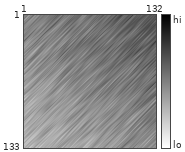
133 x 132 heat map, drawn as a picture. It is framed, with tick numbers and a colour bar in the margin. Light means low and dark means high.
Histogram: bell-shaped. Slope: up to the top right. Odd rows or columns: none. Mirror symmetry: none. Ninth with the highest average: top right. Ninth with the lowest average: bottom left.
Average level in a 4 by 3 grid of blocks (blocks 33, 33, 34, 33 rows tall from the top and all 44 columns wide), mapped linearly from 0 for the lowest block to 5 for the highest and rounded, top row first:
3 4 5 | 2 3 4 | 1 2 3 | 0 1 2
